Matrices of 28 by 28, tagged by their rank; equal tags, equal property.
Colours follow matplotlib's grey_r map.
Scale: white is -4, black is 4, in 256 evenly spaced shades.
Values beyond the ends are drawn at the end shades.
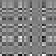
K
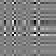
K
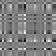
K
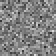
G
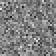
G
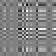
K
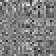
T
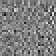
T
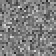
G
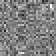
T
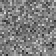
G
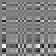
K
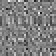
T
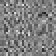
T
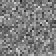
G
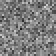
G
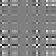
K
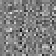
T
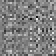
T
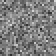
G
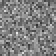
G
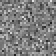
G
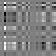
K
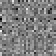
T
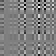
K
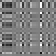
K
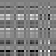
K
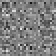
T
